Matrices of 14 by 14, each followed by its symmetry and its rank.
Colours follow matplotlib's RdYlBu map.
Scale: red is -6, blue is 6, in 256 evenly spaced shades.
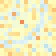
symmetric, full rank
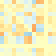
antisymmetric, rank two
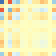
symmetric, rank one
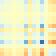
symmetric, rank one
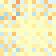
antisymmetric, rank two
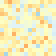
neither, full rank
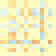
antisymmetric, rank two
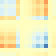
symmetric, rank one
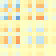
symmetric, rank one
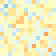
symmetric, full rank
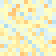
neither, full rank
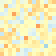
symmetric, full rank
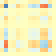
symmetric, rank one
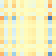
neither, rank one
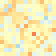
symmetric, full rank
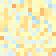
neither, full rank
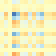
neither, rank one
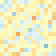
symmetric, full rank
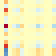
neither, rank one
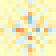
antisymmetric, rank two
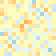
symmetric, full rank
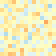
neither, full rank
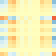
neither, rank one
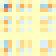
symmetric, rank one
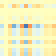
neither, rank one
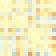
antisymmetric, rank two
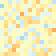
neither, full rank
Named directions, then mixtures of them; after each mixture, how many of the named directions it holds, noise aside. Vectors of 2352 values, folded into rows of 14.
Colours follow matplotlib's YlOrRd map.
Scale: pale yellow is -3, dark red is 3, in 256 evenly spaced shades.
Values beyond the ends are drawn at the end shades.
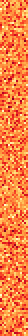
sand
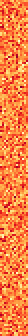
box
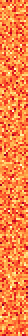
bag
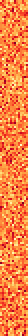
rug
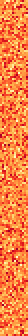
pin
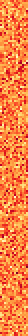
one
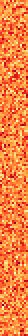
two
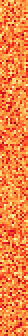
three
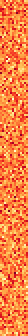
three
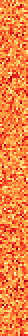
three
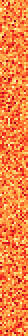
two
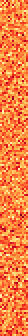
three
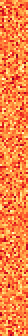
two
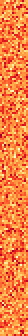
one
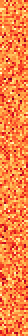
three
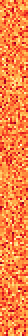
one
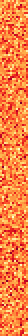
two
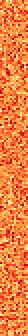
three
